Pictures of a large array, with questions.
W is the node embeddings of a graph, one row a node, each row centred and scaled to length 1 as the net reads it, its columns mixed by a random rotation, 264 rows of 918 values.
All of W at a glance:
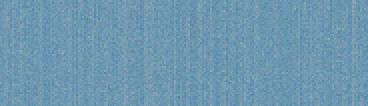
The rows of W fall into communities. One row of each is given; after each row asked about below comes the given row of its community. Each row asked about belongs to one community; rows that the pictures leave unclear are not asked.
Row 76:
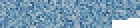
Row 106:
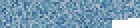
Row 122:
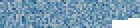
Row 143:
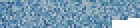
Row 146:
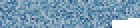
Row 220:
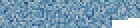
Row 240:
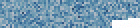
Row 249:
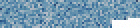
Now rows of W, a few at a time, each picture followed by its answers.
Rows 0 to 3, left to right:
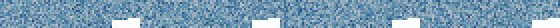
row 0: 240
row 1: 76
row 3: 106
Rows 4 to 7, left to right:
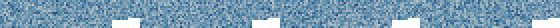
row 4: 146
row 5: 76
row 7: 106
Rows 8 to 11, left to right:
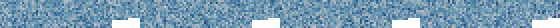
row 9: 122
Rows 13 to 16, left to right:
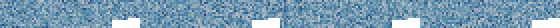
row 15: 146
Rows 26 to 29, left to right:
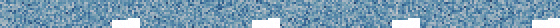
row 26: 240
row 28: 240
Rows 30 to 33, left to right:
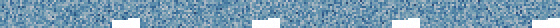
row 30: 249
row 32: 220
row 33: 106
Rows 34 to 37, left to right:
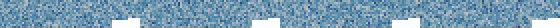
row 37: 249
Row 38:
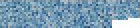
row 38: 249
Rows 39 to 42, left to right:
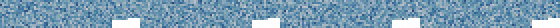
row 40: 76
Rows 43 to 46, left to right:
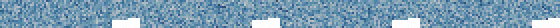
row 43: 106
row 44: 249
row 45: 146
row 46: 240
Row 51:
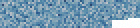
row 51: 220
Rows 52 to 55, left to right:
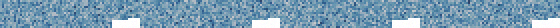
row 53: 76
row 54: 220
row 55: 249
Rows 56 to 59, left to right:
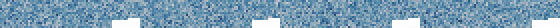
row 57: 240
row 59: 249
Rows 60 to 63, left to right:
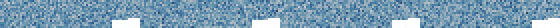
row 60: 220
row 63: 220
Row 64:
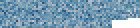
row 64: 146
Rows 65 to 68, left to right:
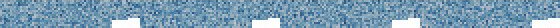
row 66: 146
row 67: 122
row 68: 240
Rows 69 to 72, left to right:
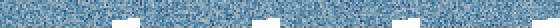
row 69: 146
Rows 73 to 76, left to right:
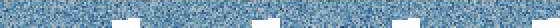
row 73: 220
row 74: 240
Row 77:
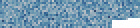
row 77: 240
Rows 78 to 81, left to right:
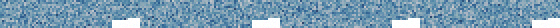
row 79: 76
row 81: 249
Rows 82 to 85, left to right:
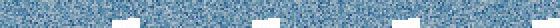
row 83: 106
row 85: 249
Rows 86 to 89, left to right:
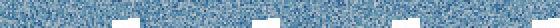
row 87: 143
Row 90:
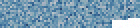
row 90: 76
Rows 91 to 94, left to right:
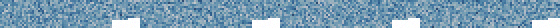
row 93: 146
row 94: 220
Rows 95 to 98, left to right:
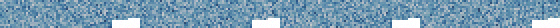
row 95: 106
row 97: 106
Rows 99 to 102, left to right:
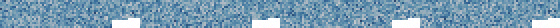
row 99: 146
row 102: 240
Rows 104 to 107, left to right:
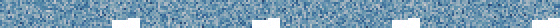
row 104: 249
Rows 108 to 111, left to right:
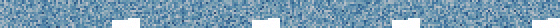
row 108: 220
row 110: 249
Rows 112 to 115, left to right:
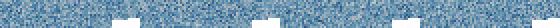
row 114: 76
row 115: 76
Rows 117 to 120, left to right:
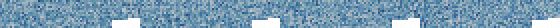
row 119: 146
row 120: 143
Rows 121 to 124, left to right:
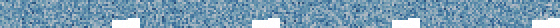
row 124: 106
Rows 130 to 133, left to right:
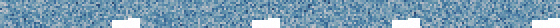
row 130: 240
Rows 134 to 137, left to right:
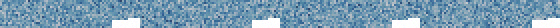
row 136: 249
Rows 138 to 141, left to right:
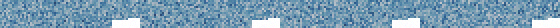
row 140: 76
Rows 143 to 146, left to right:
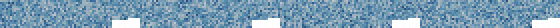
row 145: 76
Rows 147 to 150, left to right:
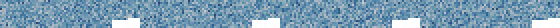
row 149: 106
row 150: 240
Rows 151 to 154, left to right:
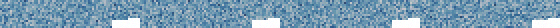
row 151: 249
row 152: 249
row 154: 106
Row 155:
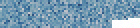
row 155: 249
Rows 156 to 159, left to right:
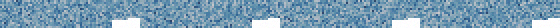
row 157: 240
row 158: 220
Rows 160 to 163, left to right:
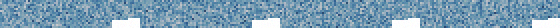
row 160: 122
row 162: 220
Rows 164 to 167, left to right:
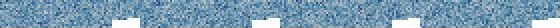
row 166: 146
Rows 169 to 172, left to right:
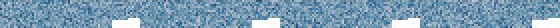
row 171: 122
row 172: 106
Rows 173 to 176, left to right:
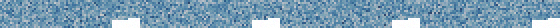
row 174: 249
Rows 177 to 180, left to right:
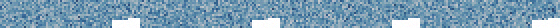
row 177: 240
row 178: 240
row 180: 76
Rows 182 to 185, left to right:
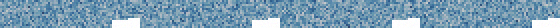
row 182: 76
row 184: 122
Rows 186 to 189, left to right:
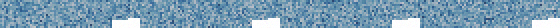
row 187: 249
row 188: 106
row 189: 122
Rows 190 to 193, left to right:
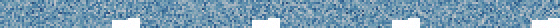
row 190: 76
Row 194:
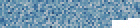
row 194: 143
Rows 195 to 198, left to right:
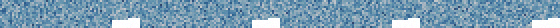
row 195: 106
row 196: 146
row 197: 76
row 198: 122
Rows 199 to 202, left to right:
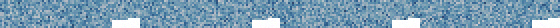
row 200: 146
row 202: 240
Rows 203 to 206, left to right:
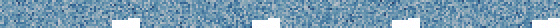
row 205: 76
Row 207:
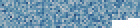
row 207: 220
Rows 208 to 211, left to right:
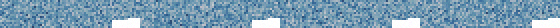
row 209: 240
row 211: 240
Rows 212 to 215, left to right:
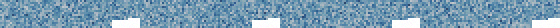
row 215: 249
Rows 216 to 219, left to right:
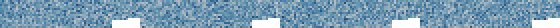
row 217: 240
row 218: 122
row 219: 249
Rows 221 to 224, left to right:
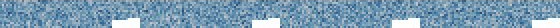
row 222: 220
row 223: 220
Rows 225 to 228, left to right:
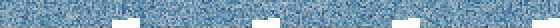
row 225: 240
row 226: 146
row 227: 220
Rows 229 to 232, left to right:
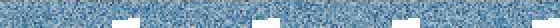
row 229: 76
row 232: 220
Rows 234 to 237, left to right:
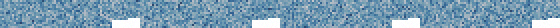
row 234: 249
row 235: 76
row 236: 76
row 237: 106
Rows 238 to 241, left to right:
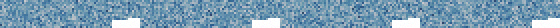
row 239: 76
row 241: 146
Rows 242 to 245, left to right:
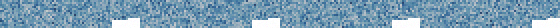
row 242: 249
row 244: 240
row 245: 76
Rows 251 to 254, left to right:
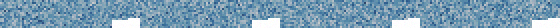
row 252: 76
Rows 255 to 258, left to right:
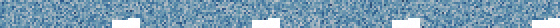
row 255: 106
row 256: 143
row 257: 220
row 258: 240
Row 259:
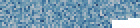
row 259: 249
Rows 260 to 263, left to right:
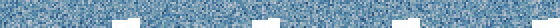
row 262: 220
